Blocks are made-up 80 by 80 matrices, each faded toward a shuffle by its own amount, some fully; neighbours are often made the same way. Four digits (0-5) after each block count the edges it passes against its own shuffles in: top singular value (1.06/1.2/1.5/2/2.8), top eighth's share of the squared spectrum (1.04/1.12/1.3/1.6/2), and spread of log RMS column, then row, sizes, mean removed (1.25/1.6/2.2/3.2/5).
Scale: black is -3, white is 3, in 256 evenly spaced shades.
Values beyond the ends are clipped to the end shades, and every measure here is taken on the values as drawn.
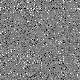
3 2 1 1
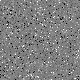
0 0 0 0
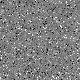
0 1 0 0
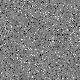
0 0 0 0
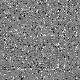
2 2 1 1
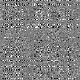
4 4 3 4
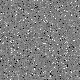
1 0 0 0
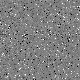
2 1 0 0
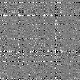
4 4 3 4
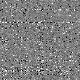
3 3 2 2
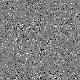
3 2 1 2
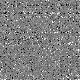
2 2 1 2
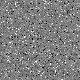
1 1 0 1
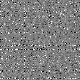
3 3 2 2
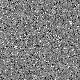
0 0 0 0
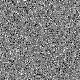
2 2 0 0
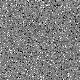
0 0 0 0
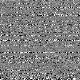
2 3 0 4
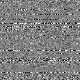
2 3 0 4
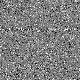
1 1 0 2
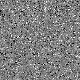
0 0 0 2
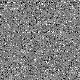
1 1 0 2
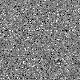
1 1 0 2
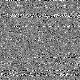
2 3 0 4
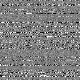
2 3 0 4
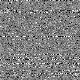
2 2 0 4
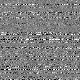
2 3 0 4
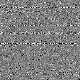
3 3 0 3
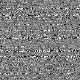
2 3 0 4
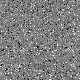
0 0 0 1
